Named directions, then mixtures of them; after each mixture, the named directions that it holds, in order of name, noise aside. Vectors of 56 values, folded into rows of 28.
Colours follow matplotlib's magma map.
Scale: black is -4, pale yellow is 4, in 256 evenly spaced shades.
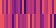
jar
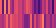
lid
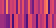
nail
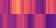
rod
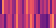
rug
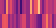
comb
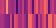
nail, rod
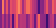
nail, rod, rug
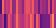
rug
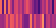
lid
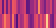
nail, rug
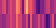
lid, rod, rug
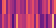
jar, rug
